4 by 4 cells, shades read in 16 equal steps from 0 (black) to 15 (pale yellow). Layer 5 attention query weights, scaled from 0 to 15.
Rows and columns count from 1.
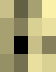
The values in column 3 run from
10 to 14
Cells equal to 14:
2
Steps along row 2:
down up up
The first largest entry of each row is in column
4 4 3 3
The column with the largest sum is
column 4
